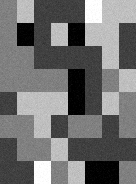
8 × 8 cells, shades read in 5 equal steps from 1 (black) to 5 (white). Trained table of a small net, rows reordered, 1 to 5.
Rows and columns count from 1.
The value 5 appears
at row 1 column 6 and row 8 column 3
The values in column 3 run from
2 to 5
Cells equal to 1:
6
